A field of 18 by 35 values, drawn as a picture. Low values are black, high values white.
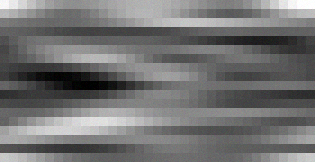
The grain runs across in streaks. No overall slope runs across the table. The ninth with the lowest average is the middle left.
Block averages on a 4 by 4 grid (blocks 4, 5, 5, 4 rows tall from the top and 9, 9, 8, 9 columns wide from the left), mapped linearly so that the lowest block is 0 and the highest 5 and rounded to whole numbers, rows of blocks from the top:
4 4 4 5 | 1 3 2 0 | 1 3 3 1 | 5 3 2 3
